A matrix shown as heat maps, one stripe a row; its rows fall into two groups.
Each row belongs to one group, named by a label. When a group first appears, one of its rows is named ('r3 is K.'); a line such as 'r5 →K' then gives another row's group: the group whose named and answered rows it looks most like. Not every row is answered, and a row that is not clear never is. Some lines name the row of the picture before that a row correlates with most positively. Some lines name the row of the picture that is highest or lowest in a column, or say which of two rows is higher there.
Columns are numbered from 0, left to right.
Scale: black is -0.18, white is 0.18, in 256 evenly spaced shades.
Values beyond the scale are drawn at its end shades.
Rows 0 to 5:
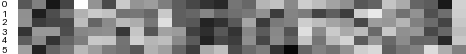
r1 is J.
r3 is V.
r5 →J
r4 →V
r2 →V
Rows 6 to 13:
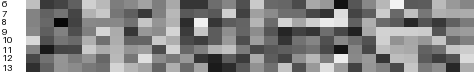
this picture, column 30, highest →11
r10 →J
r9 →J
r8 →V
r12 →V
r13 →V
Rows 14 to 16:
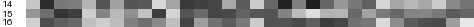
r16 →J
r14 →J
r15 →V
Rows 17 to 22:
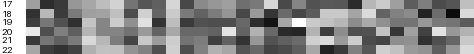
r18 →V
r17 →J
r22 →J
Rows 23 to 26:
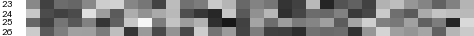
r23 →J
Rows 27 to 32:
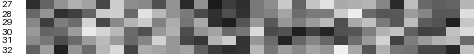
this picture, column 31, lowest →31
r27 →V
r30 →J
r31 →J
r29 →V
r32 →V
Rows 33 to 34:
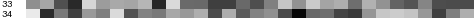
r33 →V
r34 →J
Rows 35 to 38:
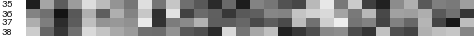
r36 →V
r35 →V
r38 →J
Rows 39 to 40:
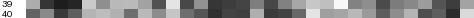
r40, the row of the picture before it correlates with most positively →35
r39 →V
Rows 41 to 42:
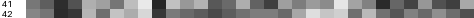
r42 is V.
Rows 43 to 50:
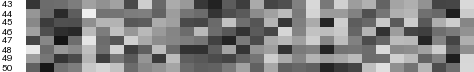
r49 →V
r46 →V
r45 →J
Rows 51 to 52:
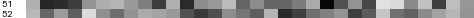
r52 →J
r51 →J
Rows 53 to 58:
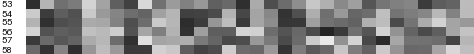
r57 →V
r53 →V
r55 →J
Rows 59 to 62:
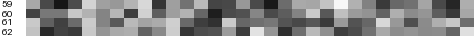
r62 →J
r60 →V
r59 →V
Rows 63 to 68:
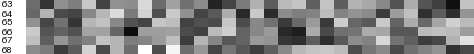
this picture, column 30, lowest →63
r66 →J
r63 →V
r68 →V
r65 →J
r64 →V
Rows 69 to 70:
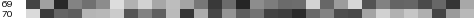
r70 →J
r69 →V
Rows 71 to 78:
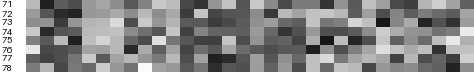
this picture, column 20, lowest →76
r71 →J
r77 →V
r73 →V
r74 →J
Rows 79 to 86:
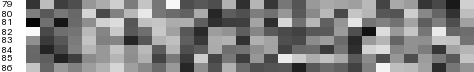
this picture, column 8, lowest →83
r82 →J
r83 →J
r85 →V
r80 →V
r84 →J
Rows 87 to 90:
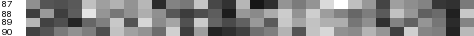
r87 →V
